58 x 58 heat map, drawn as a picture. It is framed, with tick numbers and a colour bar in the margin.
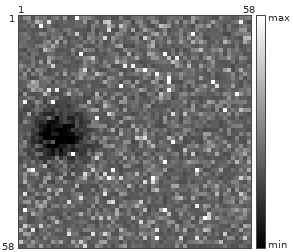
No single row or column stands out from its neighbours. One dip sinks in the middle left. The values are skewed, with a long tail toward high values. There are no regular stripes. Neither half mirrors the other. On average the colour sits 40% of the way up the scale.
